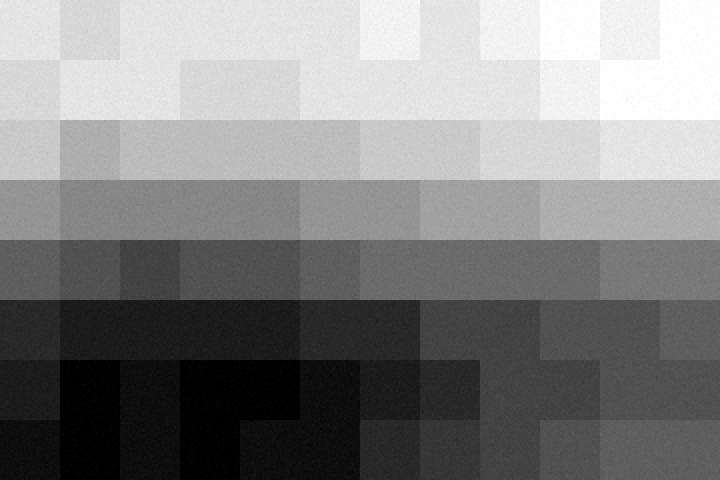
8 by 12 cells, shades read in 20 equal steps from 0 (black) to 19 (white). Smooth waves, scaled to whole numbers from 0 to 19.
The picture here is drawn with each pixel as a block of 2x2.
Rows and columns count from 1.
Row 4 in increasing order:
10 10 10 10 11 11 11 12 12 13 13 13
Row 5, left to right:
7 6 5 6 6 7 8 8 8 8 9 9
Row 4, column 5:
10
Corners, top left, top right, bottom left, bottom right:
17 19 1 7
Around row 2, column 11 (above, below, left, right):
18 17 18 19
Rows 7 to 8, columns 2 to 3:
0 1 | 0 1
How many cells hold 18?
4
